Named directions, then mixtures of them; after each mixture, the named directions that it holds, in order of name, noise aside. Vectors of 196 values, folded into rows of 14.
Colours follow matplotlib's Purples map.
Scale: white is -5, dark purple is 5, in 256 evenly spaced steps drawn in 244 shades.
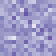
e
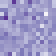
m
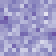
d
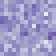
d, e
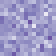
d, e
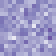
d, e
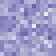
d, e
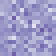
e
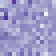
m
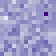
d, m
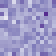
m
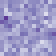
d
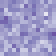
d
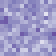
d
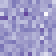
e, m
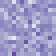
e, m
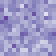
d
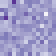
m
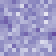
d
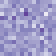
e, m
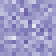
e
